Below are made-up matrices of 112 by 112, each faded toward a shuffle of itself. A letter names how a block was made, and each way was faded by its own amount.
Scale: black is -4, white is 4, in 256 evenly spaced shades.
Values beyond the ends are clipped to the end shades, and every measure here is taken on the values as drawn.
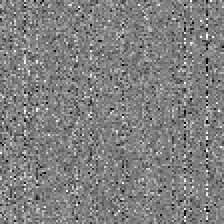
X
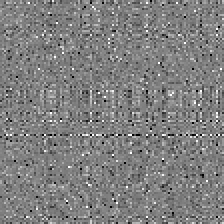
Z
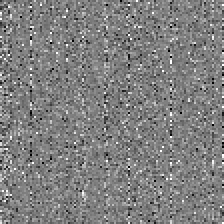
X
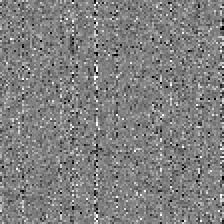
X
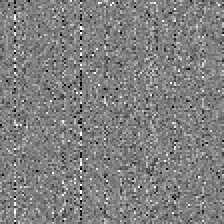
X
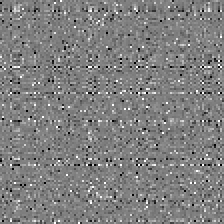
Z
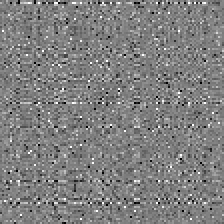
Z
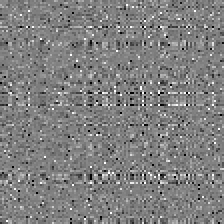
Z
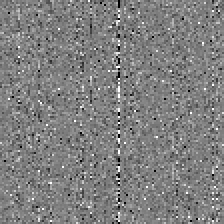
X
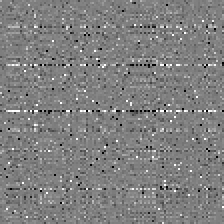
Z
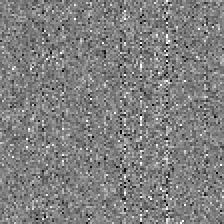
X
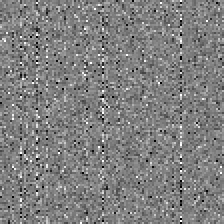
X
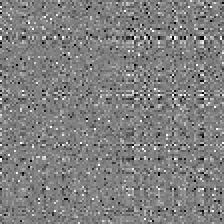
Z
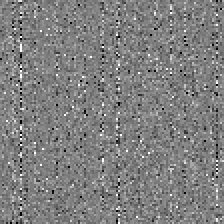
X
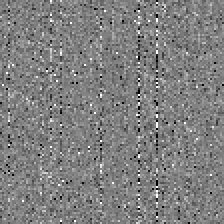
X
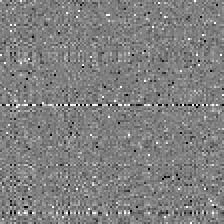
Z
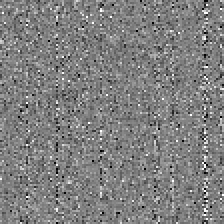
X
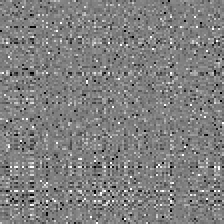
Z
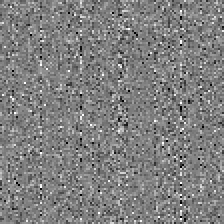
X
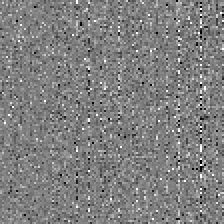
X
